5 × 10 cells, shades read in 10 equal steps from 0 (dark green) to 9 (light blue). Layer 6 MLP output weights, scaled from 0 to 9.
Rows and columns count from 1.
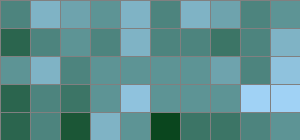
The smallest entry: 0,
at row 5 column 6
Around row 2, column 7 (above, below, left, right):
7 5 4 3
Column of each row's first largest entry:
2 5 10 9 4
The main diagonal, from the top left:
4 4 4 5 5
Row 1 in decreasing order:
7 7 7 6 6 5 5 4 4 4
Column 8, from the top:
6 3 6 5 3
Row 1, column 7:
7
